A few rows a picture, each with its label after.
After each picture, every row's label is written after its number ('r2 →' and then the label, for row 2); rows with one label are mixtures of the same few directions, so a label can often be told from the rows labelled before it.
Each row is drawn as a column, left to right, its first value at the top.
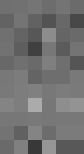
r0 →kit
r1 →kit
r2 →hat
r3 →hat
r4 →hat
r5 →kit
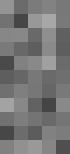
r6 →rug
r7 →hat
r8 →kit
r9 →kit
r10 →hat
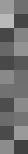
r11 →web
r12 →kit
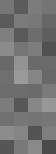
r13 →kit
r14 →rug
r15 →rug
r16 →hat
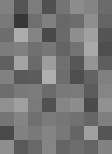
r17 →rug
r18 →web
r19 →rug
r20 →rug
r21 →hat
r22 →rug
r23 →kit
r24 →kit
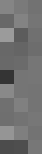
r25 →rug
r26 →hat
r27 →kit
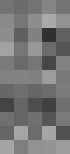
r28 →hat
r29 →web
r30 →hat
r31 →web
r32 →kit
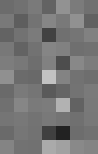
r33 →rug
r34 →hat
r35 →rug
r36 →rug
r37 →rug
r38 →kit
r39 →hat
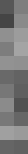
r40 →web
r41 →kit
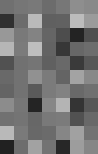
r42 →kit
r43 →kit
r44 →hat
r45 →kit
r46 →hat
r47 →web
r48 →web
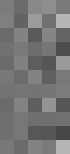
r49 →web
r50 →web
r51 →web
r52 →rug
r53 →kit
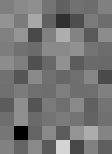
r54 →kit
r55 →web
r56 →web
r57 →kit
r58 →hat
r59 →kit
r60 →web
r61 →rug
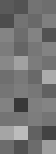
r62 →web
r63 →rug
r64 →web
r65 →rug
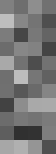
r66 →kit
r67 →rug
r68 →rug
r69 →hat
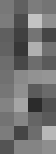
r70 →hat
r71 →kit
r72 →hat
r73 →web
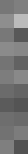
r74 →hat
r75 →hat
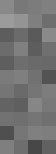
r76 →web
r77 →hat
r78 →hat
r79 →rug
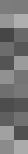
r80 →web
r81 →kit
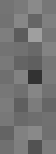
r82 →web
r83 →web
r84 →rug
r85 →hat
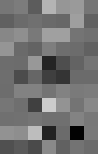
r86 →kit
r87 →rug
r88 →rug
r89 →rug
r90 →rug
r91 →web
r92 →hat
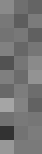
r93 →rug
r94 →hat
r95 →rug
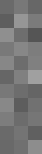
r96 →web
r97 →hat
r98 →rug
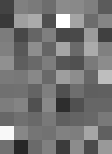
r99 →web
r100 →hat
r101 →hat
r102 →hat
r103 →hat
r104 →web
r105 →kit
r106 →rug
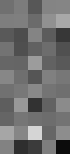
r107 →web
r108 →hat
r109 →rug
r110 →web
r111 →hat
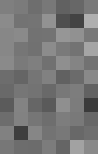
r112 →kit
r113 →web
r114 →rug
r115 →hat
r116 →web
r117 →hat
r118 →hat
